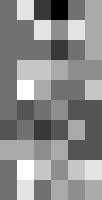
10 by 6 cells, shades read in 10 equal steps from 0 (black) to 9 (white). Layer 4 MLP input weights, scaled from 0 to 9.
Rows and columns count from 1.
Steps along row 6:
down up up down same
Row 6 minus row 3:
0 -1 0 3 -1 -3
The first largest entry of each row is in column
2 3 6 2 2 4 5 1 2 2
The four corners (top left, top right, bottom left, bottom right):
4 6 4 6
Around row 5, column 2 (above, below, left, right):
7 3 4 6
